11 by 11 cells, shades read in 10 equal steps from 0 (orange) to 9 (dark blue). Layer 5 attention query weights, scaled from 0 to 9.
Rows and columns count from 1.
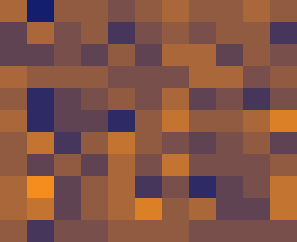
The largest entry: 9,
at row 1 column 2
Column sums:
43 55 58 52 48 50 40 52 53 51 45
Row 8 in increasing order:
2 3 4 4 4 5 5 5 5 6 6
